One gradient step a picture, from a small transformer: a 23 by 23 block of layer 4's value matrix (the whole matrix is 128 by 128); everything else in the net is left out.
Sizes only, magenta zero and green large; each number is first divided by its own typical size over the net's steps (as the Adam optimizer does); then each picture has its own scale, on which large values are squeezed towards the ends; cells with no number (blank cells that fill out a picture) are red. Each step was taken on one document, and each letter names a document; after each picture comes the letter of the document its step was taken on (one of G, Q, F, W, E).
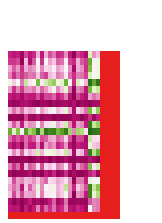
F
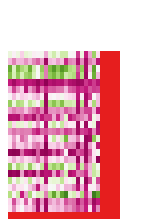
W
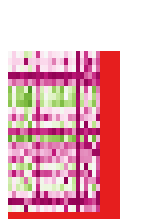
W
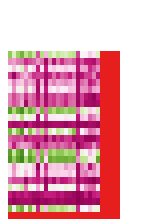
W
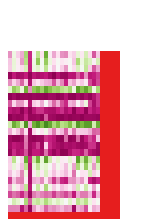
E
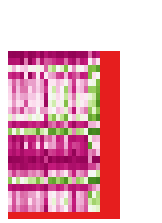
F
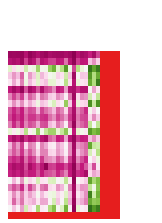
F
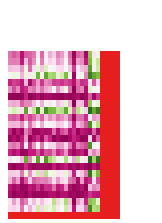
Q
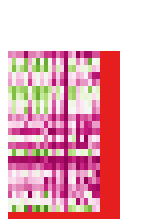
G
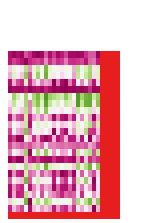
E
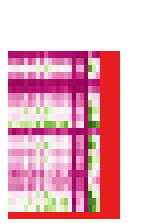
Q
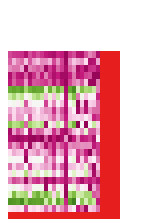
G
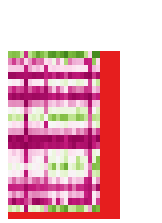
G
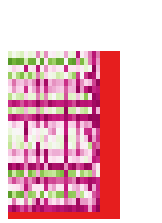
W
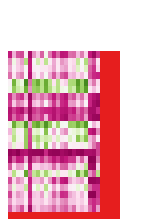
E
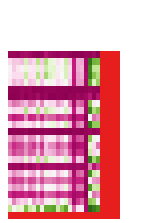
Q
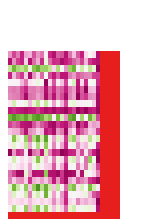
G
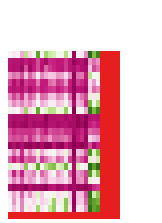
Q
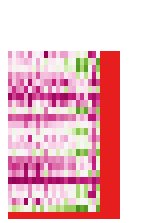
G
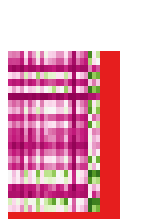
Q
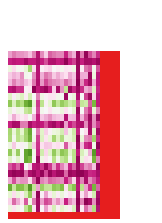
W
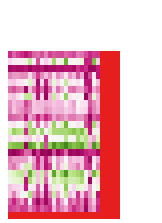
E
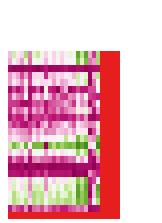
E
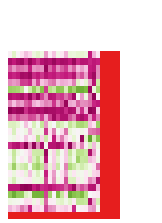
G
